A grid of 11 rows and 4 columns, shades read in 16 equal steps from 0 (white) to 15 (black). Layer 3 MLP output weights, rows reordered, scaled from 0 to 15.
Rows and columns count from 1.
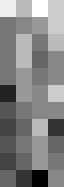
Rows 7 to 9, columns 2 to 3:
8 7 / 9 4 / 8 6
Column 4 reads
3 3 4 7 7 3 7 12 9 8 7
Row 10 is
11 9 6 8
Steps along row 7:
down down same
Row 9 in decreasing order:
10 9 8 6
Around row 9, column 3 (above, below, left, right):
4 6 8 9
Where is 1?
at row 1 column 1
